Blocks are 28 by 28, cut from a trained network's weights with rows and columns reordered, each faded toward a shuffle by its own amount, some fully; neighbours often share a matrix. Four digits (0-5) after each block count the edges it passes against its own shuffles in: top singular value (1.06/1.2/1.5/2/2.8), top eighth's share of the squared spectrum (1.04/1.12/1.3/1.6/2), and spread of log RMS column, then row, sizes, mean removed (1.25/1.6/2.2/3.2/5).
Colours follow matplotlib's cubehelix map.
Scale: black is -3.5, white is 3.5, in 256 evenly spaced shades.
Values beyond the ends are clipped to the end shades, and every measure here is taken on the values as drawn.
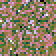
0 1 0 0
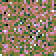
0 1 0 0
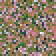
2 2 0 0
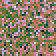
0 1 0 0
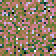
1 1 0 0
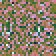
3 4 1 2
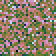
1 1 0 0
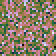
0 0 0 0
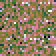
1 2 0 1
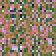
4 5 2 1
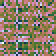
3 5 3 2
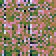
4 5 2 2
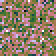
2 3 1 1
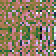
4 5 3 2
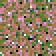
0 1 0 0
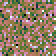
1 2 0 0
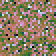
0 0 0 0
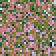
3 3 0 0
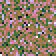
1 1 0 0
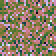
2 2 0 0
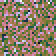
1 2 1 0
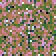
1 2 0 0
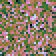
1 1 0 0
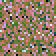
0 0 0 0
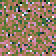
0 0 0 0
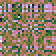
4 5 1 3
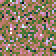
0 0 0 0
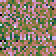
3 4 0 2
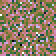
1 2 0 0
